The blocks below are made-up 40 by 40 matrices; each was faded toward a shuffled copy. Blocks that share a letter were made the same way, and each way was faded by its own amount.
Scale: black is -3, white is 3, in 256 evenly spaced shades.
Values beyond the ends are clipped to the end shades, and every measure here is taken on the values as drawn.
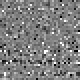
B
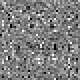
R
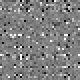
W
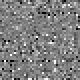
B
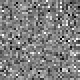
R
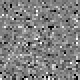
B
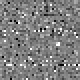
B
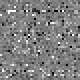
B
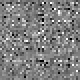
W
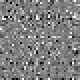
W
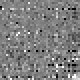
W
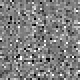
R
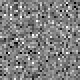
R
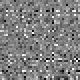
W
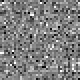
R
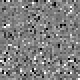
B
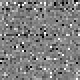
B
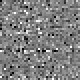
B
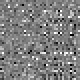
W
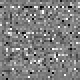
B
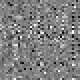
W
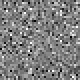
R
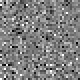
R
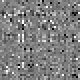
W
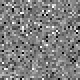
R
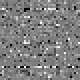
W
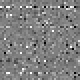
W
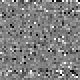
B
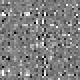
W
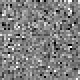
R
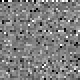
B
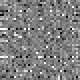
W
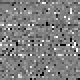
B
